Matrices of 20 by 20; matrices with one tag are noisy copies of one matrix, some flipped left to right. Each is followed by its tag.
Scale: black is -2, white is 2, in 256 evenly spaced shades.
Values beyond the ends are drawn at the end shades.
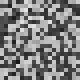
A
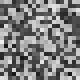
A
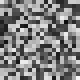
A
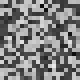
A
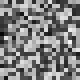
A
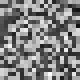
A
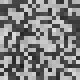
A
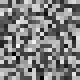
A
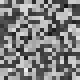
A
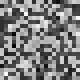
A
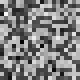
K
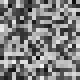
K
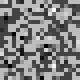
A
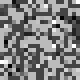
A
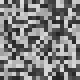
K
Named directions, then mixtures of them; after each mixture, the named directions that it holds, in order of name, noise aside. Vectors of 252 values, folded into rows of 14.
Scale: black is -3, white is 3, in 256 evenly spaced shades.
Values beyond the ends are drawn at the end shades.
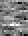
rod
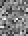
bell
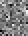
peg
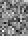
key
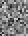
bell, key, peg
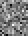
key, peg, rod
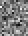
bell, key, rod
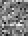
bell, key, rod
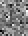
peg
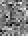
peg, rod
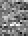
key, rod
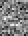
bell, key, rod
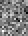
key, peg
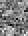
bell, key, rod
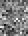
bell, key
